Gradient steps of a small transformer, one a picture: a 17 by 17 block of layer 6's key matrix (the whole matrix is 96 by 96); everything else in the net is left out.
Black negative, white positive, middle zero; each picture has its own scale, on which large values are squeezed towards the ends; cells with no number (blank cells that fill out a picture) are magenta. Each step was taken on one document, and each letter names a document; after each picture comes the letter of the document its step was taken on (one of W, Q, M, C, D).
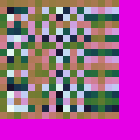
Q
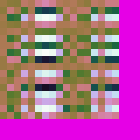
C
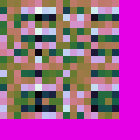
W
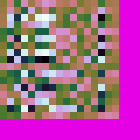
C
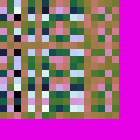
Q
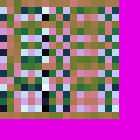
Q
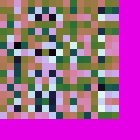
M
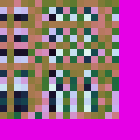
M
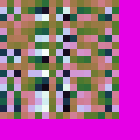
Q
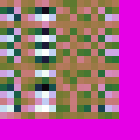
C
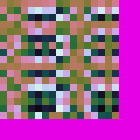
Q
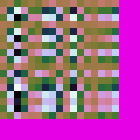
M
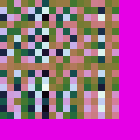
M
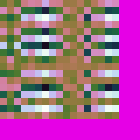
C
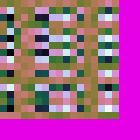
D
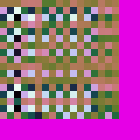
W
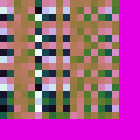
W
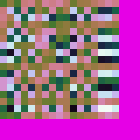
D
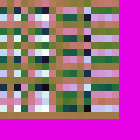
D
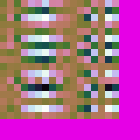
C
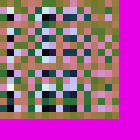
Q
